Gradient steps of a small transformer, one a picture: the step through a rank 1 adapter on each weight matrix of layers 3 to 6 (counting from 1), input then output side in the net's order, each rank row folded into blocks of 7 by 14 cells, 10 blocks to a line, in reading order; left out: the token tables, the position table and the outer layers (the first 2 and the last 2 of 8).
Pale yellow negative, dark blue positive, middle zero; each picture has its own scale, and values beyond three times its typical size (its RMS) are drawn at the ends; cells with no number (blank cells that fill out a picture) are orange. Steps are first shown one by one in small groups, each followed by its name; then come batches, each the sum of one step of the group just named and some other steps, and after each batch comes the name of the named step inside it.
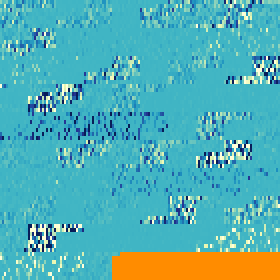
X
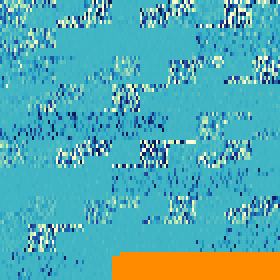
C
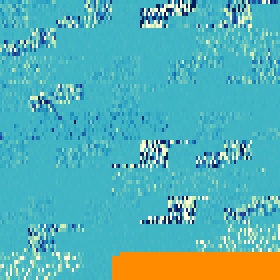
X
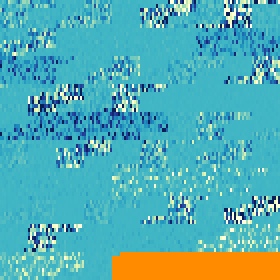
X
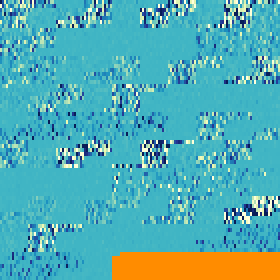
C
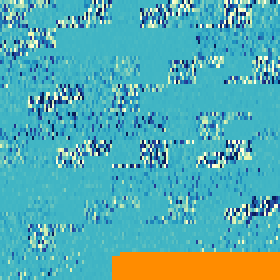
C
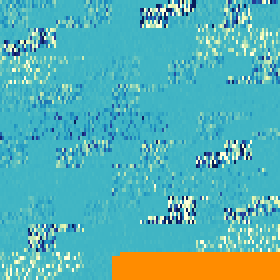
X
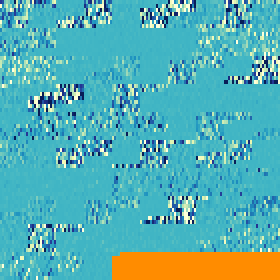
C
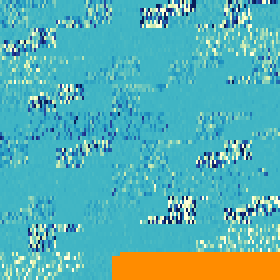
X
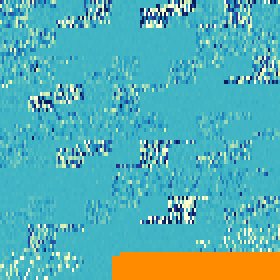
C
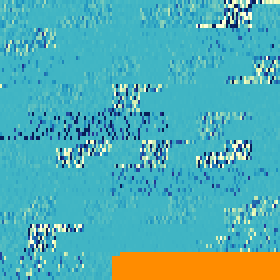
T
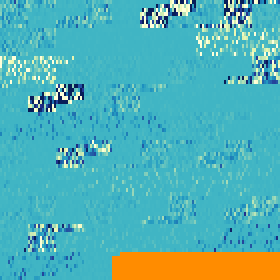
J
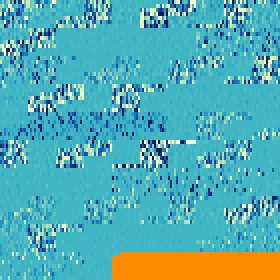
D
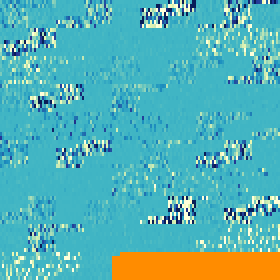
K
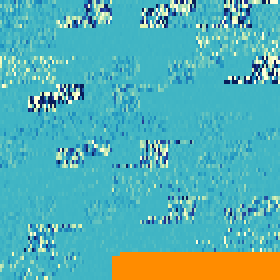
J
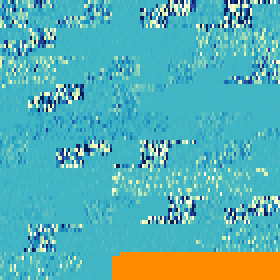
J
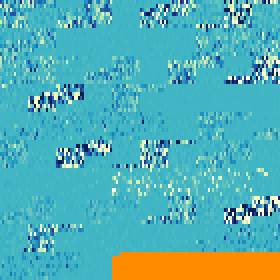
J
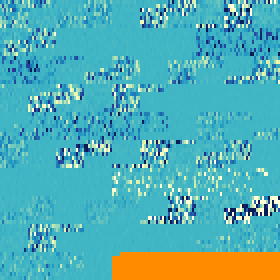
T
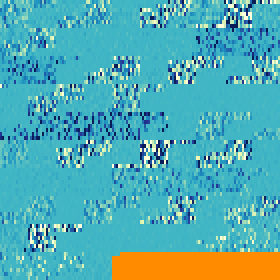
T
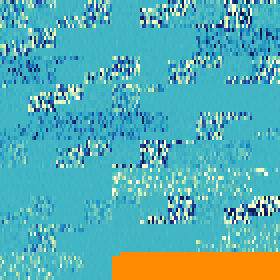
D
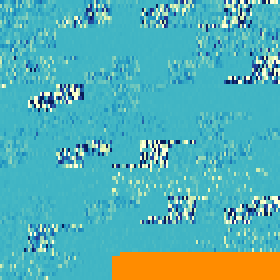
J
